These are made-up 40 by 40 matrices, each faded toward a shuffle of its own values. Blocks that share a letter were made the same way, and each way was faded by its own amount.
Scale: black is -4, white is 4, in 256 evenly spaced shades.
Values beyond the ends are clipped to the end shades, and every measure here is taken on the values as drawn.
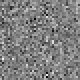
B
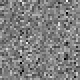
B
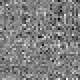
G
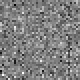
B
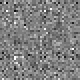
G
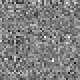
G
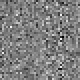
B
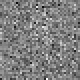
B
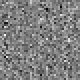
B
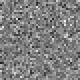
B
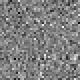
G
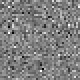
G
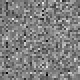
B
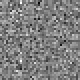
B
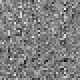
B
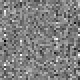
B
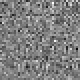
G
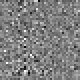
G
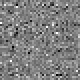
G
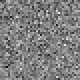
B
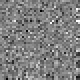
G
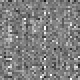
G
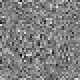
G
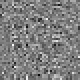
G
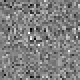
G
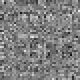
G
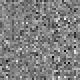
B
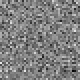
G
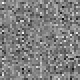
B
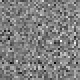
G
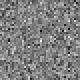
B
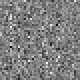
B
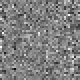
B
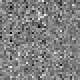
B
